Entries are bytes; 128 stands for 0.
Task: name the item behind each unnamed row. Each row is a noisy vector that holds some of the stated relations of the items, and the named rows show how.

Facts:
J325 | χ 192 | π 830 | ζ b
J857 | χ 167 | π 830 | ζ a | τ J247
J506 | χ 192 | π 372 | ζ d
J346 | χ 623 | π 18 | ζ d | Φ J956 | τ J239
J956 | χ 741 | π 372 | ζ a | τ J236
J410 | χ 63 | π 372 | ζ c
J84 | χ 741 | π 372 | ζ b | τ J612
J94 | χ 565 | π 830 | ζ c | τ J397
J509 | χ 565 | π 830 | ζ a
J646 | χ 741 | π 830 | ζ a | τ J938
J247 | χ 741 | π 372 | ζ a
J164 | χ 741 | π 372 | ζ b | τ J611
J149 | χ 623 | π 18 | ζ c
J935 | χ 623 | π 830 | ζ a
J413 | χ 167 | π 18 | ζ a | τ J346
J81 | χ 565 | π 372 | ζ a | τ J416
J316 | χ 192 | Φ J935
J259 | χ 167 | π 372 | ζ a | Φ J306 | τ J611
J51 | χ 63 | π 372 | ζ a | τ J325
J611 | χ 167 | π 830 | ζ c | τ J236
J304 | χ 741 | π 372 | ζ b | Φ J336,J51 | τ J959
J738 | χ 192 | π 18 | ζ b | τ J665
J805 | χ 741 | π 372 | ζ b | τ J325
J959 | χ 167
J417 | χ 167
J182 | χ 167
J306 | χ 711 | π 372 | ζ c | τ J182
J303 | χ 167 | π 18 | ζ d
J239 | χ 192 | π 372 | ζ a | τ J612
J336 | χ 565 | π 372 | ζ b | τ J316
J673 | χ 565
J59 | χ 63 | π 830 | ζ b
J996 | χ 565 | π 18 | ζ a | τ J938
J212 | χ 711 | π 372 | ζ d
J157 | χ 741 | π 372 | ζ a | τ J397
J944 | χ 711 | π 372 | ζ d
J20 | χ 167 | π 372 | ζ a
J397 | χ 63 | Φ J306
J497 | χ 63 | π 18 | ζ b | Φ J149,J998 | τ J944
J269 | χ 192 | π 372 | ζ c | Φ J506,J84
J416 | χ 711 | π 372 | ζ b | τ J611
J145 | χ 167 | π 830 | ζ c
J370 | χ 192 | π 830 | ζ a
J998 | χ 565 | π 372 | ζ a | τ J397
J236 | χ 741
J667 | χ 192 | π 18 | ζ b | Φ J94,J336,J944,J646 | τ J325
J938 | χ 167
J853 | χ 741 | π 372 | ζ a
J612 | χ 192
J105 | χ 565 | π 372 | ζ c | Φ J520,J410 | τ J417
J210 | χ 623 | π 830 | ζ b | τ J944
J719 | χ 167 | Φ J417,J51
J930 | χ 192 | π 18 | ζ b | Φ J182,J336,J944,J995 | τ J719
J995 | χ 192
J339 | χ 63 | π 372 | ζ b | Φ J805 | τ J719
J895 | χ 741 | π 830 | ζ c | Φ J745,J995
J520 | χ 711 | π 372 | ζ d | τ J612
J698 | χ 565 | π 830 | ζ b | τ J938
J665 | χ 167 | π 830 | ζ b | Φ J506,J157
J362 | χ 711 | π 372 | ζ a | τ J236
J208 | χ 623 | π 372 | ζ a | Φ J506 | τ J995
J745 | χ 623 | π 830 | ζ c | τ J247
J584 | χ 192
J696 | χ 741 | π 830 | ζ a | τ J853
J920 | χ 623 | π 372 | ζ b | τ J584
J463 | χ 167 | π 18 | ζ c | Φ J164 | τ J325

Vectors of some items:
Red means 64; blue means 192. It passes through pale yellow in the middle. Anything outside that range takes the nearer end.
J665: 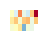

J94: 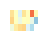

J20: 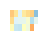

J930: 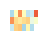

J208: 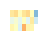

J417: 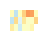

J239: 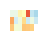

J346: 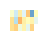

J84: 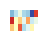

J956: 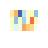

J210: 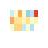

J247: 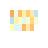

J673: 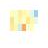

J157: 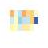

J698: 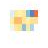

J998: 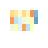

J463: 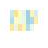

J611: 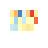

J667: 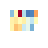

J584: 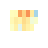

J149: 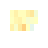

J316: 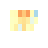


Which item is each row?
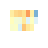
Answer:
J370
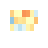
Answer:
J938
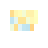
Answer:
J303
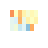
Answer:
J944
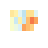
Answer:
J236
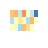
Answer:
J996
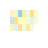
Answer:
J410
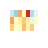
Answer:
J612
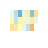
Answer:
J520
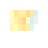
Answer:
J269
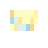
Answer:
J212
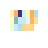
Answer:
J362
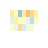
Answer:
J145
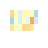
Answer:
J696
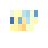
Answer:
J51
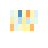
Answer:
J413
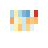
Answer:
J164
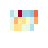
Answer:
J325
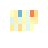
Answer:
J306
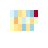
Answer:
J304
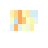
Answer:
J506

